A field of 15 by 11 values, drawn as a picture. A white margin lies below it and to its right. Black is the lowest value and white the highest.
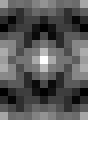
Histogram: bell-shaped. Seam: none. Roughest part: centre. Ninth with the highest average: centre. Mirror symmetry: left to right and top to bottom. Stripes: horizontal, repeating 2 times.
